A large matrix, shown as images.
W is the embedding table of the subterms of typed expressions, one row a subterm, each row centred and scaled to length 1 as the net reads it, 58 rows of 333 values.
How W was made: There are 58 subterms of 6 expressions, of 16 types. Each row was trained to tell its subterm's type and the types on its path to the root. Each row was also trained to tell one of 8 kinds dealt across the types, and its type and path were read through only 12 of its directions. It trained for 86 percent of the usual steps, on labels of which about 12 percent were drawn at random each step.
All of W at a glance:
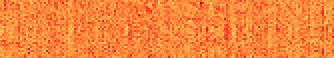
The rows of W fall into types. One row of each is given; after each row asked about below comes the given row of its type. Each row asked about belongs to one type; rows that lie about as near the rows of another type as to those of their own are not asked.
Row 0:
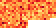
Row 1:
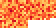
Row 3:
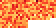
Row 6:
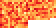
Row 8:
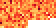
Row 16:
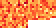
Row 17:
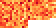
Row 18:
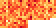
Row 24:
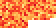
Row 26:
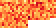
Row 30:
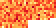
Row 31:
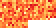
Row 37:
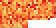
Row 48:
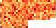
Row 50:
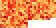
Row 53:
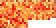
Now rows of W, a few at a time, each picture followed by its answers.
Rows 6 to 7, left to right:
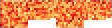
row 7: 30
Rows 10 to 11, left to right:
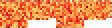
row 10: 0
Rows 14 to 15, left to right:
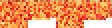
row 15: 50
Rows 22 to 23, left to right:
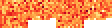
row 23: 48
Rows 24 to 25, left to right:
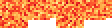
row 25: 1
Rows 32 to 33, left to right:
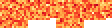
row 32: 24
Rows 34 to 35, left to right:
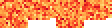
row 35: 1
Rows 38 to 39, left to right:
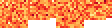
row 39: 26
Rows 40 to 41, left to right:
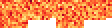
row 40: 24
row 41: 24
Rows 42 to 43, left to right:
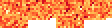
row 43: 8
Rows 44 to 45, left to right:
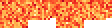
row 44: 37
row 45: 30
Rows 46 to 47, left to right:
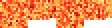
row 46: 0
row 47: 1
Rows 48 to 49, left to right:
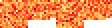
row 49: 30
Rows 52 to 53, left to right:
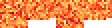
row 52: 48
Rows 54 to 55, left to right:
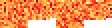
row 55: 26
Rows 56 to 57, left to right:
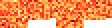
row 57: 0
